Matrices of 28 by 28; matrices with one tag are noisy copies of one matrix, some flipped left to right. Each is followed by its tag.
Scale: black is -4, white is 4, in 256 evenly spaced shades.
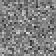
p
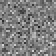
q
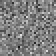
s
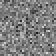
q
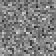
p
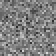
q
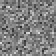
p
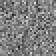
s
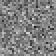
p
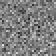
q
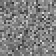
s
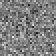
q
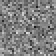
p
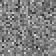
s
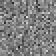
s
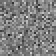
s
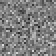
q
